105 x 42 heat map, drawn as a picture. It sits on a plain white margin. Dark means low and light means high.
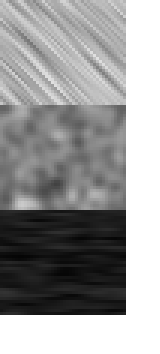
The table splits into 3 rows of 1 panel. Panel 1,1: high, slanting down to the right. Panel 2,1: middling, blotchy. Panel 3,1: very low, streaked across, faint in contrast.
